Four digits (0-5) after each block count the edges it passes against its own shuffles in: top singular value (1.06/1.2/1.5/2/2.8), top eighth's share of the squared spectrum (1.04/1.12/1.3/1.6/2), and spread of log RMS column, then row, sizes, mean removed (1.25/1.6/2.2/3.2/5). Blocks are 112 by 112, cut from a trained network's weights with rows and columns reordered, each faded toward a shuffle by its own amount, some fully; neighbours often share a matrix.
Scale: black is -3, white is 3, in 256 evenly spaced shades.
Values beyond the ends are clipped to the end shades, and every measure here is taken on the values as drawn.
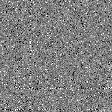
3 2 1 1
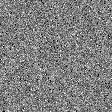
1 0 0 0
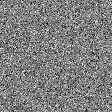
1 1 0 0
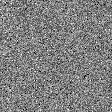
1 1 0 0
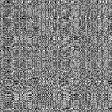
5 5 2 4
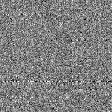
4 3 0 2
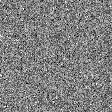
2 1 0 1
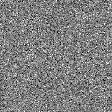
3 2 1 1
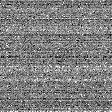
4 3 2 2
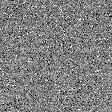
1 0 0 0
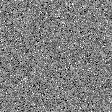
0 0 0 0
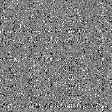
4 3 2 2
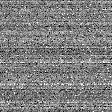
4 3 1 2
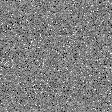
0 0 0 0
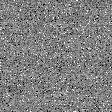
1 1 0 0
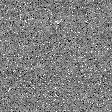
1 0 0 0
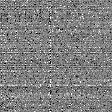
4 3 2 1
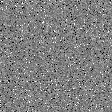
2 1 0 1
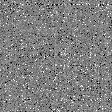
2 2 0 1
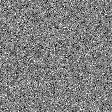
1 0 0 0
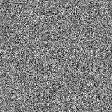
3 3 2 1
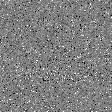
1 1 0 1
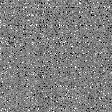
3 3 0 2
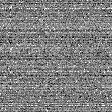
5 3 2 2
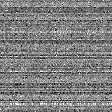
5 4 2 3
